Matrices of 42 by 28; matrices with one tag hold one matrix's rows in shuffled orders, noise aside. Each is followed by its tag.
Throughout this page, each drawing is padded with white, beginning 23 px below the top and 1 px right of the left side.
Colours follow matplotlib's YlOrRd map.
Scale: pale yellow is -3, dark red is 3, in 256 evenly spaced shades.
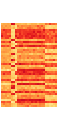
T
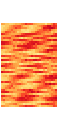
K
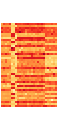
T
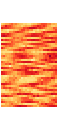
K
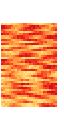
K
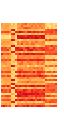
T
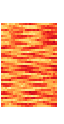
K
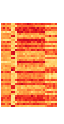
T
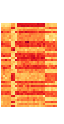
T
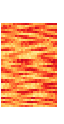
K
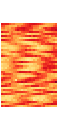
K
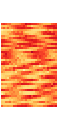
K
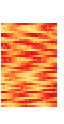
K
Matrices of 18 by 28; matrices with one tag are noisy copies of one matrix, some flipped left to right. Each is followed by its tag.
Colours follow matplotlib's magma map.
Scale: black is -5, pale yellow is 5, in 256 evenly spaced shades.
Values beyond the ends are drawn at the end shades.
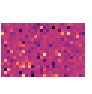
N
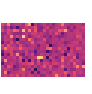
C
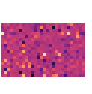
N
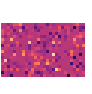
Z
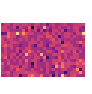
N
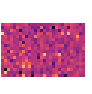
N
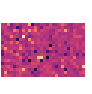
C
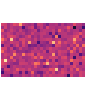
Z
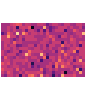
N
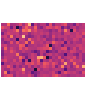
C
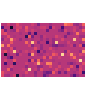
Z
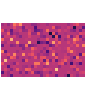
Z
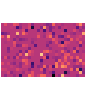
N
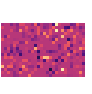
C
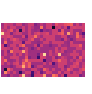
N
